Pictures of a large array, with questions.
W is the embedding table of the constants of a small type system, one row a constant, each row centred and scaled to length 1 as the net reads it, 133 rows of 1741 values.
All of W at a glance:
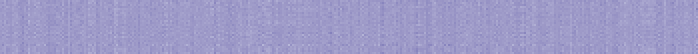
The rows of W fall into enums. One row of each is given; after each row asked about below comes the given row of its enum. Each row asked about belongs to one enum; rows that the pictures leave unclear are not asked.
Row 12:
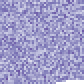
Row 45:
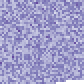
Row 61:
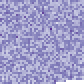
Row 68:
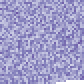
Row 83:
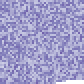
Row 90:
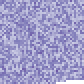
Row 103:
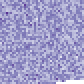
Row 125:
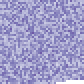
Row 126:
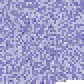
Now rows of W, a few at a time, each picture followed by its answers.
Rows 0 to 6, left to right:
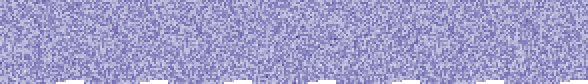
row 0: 45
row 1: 125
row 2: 125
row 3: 126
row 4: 68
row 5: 125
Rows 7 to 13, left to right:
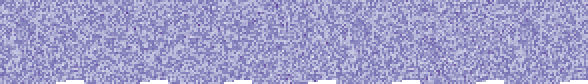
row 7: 90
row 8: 61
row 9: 61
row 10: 103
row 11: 90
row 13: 90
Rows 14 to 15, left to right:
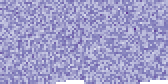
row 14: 68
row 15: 61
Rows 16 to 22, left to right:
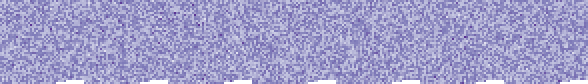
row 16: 61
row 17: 45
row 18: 103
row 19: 83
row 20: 90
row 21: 126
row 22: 61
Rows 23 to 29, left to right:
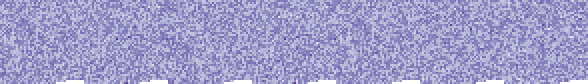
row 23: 90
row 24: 126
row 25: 83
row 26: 126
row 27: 90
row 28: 61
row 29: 45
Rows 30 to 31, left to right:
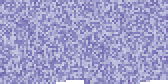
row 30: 90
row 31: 83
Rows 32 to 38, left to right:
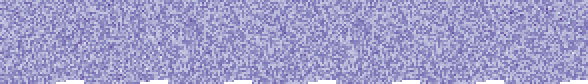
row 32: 68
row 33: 103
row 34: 90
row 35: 125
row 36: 90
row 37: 125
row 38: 61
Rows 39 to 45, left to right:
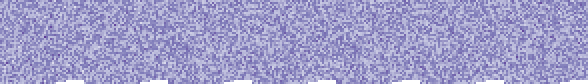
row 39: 126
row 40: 61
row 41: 83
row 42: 125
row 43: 83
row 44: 125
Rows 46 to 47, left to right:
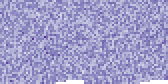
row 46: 126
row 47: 68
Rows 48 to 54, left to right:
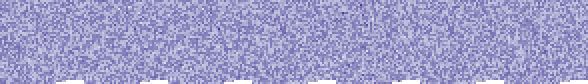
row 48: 83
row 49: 61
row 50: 61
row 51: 125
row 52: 103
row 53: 125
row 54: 90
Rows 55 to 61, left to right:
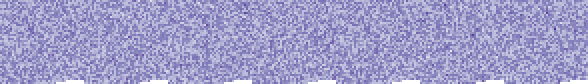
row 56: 126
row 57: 45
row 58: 68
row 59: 125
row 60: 103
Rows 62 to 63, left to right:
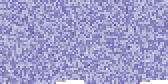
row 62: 125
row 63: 61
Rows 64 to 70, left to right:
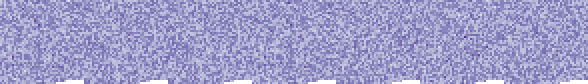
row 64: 45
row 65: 83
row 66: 83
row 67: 45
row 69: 126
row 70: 125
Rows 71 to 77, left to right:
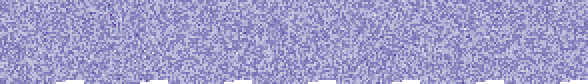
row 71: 83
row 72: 103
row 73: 61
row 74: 90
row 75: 126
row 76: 45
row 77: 61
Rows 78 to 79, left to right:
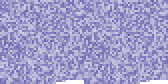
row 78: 83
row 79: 83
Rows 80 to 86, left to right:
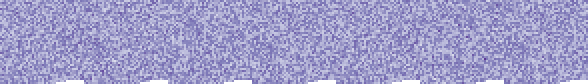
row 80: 68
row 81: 12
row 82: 90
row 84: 68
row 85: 45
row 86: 83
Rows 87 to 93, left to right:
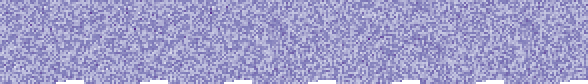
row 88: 61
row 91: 126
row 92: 83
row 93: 90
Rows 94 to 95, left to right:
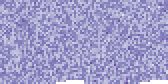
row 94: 90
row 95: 126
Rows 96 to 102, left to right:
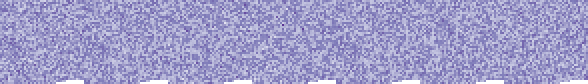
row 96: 12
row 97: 83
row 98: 45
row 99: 61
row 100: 83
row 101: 90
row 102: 68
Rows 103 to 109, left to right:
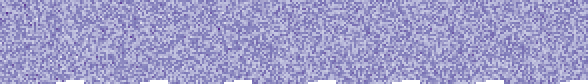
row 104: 45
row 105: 61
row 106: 83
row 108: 125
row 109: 83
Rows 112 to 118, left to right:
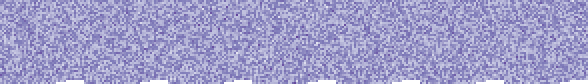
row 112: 90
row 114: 61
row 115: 126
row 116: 125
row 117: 125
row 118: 45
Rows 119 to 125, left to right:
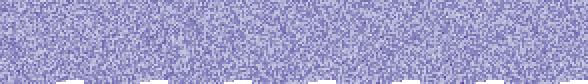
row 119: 12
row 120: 68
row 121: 90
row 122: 125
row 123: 126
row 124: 126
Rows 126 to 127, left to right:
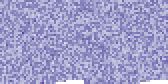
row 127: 83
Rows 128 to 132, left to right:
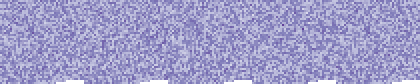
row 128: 125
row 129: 68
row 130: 90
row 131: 61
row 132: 125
